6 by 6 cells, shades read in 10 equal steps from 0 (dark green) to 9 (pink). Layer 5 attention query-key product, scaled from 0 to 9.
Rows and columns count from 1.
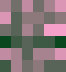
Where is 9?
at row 3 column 5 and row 3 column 6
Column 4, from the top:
4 5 4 2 6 5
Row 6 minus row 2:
-6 3 -1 0 -1 -2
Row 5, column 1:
7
